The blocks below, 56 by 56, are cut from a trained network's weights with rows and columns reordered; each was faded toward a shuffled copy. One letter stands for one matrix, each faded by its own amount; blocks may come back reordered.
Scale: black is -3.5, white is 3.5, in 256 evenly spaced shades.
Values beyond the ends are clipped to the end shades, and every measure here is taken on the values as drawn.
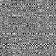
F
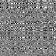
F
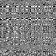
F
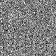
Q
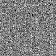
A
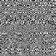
F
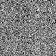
Q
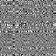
F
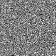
A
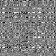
F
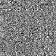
A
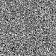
Q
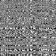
F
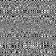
F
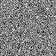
Q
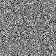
A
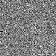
A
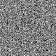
Q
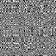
F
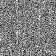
A
